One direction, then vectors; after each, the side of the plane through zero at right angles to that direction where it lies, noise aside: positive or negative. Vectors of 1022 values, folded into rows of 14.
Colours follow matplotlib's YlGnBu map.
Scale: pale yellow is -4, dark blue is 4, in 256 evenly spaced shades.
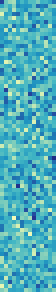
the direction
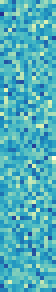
negative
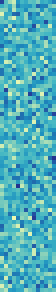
positive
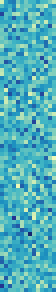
negative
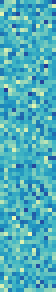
positive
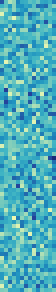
positive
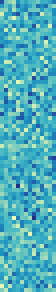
positive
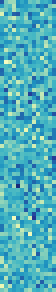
positive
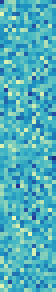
positive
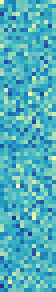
negative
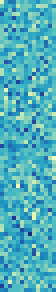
negative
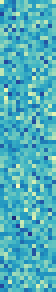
negative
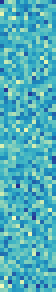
positive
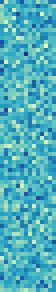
positive
